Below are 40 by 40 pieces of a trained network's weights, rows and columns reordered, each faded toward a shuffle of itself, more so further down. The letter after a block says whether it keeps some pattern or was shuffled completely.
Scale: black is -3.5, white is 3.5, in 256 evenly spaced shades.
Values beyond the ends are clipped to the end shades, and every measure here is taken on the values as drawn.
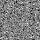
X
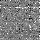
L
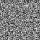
L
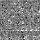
L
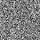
X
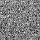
L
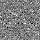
L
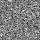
X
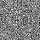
L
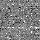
L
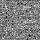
L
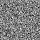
X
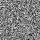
X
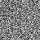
L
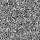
X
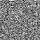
L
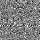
L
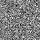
X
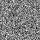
X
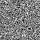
X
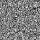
L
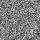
L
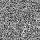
L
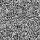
L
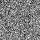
X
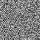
L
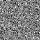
L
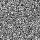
X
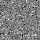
X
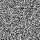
X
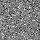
X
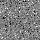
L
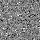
X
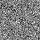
X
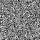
X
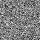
X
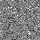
X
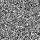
X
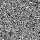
X
